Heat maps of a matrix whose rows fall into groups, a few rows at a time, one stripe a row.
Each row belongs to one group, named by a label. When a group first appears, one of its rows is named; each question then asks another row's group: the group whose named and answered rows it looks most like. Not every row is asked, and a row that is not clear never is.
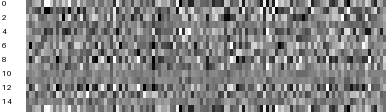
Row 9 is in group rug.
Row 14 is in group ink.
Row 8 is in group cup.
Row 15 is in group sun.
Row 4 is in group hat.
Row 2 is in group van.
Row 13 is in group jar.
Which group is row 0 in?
sun
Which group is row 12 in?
cup
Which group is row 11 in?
sun
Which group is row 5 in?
van
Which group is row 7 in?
jar
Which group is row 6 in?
rug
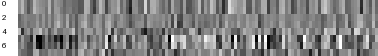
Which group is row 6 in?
hat
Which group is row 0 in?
jar
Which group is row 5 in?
hat
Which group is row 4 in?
rug
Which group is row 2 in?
sun
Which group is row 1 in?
jar
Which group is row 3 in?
sun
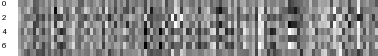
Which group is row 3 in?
van
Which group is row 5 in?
van
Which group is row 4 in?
rug
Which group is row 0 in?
van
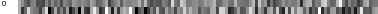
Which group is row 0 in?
hat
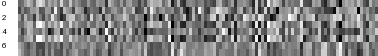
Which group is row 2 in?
rug
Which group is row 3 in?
sun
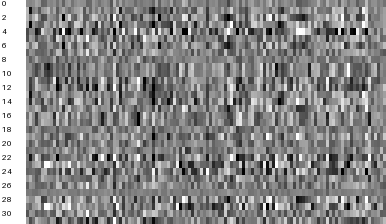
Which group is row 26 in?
jar
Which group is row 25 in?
jar
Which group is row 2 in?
van
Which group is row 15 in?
van
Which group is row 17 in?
jar
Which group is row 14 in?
rug
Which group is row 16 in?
jar
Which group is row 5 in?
jar
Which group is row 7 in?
jar
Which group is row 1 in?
rug
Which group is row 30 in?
jar
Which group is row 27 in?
ink
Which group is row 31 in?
cup
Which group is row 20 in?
cup
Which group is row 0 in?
van
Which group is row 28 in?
van
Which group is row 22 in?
cup
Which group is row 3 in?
rug
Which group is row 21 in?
sun
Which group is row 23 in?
sun
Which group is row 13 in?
rug
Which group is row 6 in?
van
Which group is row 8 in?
cup
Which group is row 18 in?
cup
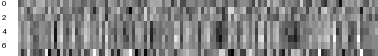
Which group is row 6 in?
van
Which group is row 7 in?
cup
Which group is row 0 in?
sun
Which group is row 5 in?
van
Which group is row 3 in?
van
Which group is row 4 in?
van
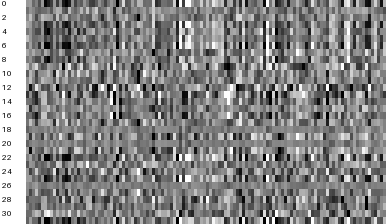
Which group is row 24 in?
cup
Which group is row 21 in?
rug
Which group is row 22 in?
hat
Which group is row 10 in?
jar
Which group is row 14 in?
ink
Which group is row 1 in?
jar
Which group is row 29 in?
ink
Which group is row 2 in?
jar
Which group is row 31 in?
hat
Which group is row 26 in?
van
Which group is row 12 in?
cup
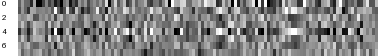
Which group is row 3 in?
jar
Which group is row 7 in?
rug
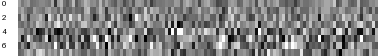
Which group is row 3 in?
sun
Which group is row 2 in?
jar
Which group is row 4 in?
hat
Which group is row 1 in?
jar
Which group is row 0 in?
van
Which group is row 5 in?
cup
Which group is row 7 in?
sun
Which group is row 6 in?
ink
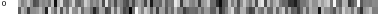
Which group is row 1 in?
jar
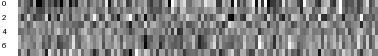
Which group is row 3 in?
jar
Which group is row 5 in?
rug
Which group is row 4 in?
sun
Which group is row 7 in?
jar
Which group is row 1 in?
hat
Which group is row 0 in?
hat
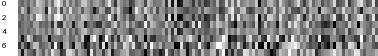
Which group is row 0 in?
sun
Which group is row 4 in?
sun
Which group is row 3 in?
ink
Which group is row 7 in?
rug
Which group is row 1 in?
jar
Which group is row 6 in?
ink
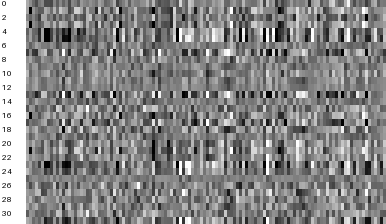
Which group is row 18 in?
van
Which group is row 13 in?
ink
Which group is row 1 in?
rug
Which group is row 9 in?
van
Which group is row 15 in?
jar
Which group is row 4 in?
hat
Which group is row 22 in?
rug
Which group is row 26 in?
cup
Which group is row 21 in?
rug
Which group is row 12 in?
van
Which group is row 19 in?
cup
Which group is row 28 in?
jar
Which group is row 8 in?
jar
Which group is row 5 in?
hat
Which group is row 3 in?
rug
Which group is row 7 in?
ink
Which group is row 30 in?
jar
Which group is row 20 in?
rug
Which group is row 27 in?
van
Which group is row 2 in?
ink
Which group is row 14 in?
cup
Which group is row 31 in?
hat
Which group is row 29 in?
van
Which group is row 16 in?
rug
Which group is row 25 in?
sun
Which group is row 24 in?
hat
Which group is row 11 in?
van
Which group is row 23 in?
hat
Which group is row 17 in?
ink
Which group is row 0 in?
hat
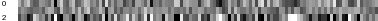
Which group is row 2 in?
ink
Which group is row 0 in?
van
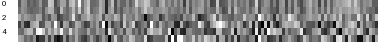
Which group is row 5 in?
hat
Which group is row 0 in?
jar
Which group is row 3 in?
ink
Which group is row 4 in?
sun
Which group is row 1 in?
jar
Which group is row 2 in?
rug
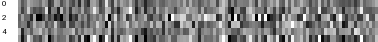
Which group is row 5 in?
cup
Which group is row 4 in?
rug
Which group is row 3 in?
ink
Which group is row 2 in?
hat
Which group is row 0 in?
cup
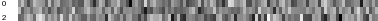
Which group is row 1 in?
rug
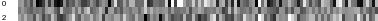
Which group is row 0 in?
hat
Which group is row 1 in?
jar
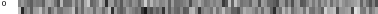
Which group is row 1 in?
rug
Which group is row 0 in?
jar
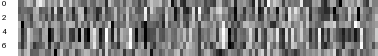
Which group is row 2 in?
ink
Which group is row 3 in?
rug
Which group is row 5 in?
cup
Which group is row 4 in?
cup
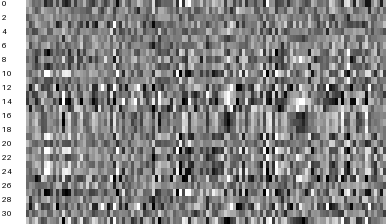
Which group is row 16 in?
van
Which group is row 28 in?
rug
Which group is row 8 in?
ink
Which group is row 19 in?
sun
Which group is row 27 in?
hat
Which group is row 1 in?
jar
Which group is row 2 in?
sun
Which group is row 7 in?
hat
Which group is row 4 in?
ink
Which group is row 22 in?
rug
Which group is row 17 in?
van
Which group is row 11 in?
hat
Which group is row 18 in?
van
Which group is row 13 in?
ink
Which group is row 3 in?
cup
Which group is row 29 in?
cup
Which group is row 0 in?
hat
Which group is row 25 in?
ink
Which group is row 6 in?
rug
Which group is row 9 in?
hat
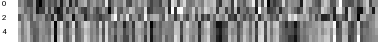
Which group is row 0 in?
hat
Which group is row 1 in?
hat
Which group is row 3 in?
van
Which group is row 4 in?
van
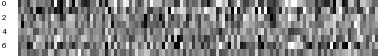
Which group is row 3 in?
rug
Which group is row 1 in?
hat
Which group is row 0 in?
ink
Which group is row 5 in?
sun
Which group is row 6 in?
ink
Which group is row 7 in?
jar
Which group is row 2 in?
rug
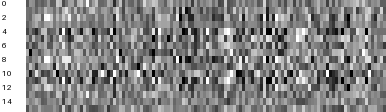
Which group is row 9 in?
jar
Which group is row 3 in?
sun
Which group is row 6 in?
ink
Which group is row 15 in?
ink
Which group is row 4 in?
ink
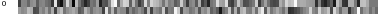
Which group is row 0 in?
ink
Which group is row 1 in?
van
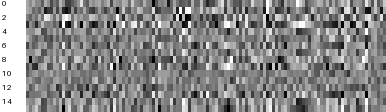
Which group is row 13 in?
ink
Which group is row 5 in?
hat
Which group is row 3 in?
ink
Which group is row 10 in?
sun
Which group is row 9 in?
ink
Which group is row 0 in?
rug
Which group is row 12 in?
cup
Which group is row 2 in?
sun
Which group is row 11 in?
jar
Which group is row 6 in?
ink
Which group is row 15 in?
van
